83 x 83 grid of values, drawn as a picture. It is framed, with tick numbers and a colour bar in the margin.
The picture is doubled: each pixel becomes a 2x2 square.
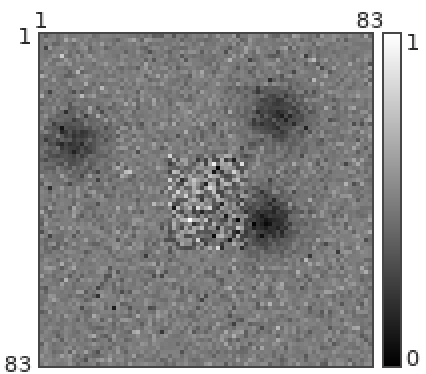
Three dips sink into the field. Values change most from cell to cell in the centre. There is no overall slope. The halves do not mirror each other. In the centre lies a patch that is rougher than the rest.
